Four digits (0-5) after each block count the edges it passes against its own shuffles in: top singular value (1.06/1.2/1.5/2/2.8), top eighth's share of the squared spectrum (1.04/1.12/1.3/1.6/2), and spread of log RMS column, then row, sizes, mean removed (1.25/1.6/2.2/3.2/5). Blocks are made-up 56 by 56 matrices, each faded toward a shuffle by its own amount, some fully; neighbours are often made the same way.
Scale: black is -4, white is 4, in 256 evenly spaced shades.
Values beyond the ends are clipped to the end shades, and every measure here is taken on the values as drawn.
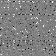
3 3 1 1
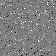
0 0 0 0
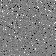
0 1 0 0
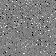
2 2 0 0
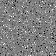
2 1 0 0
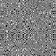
4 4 2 2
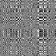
5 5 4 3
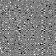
4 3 2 2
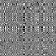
5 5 3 3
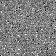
1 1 0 0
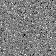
0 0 0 0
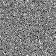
0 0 0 0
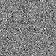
3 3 0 1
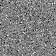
1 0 0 0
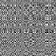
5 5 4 3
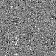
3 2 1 0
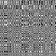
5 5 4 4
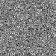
3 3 1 1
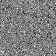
1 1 0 0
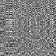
4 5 3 3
